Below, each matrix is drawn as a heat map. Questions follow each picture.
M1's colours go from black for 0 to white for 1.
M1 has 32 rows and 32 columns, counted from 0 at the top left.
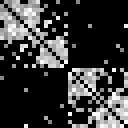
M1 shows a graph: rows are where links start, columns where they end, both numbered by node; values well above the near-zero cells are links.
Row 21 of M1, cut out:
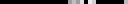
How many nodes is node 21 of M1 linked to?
7
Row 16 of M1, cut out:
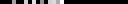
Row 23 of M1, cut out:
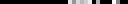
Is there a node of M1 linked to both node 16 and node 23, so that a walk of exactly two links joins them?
no
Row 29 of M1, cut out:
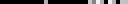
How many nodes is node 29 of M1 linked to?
9
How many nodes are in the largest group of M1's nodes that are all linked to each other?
8
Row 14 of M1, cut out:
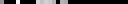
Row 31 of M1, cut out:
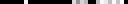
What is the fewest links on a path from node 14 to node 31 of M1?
3
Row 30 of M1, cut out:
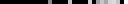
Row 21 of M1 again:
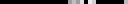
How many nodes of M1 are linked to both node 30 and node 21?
3
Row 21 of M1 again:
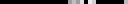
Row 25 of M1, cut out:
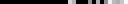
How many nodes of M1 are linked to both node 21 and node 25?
4
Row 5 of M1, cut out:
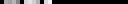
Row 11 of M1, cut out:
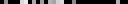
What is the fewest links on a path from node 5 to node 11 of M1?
1
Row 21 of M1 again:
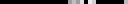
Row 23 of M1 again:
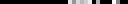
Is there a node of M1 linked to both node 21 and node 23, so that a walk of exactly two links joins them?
yes
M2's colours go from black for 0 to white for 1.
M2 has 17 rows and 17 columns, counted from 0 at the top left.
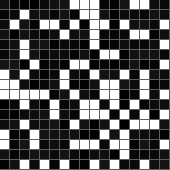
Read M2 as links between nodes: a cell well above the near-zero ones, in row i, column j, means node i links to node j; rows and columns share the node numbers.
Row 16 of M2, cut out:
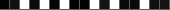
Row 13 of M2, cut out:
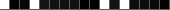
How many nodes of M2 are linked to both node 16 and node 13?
0
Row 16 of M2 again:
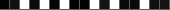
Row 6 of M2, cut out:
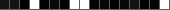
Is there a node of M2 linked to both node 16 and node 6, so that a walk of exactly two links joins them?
no
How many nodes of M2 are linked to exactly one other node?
1
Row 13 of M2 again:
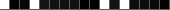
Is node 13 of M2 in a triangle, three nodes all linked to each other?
no
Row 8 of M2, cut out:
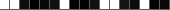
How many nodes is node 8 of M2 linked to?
6
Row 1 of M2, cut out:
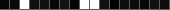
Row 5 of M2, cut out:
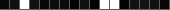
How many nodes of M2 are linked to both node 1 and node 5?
1
